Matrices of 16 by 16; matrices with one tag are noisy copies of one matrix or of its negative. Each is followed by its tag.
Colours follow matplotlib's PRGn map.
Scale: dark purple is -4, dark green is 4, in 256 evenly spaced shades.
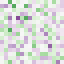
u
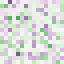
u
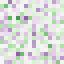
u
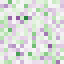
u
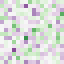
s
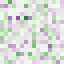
u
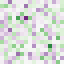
u
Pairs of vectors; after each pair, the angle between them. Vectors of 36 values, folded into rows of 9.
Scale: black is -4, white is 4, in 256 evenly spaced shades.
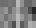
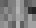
nearly parallel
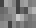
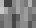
partly opposed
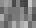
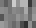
nearly opposite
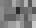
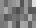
partly aligned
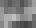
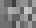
orthogonal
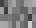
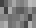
nearly parallel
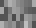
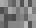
orthogonal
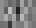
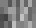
partly aligned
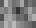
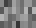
partly opposed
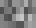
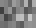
nearly parallel
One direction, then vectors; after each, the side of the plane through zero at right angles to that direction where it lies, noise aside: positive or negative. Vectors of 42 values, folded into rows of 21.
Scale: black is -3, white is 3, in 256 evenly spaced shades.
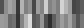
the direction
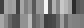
positive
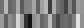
negative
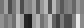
negative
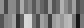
positive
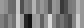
negative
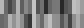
negative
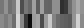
negative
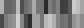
negative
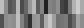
negative
